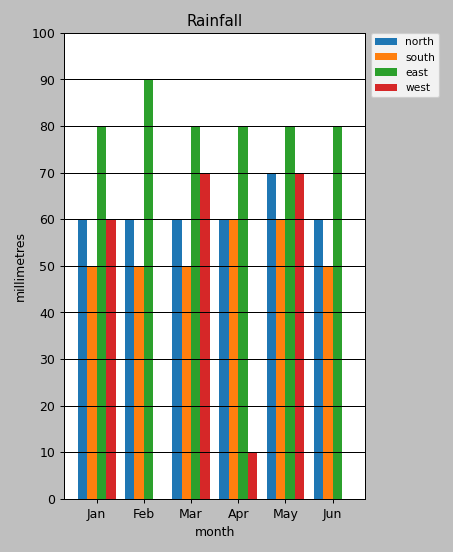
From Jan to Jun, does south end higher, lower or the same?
the same
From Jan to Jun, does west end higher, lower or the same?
lower
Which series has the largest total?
east
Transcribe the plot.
Title: Rainfall
x-axis: month, ticks Jan Feb Mar Apr May Jun
y-axis: millimetres, ticks 0 10 20 30 40 50 60 70 80 90 100
Legend: north, south, east, west
Values:
north: 60 60 60 60 70 60
south: 50 50 50 60 60 50
east: 80 90 80 80 80 80
west: 60 0 70 10 70 0
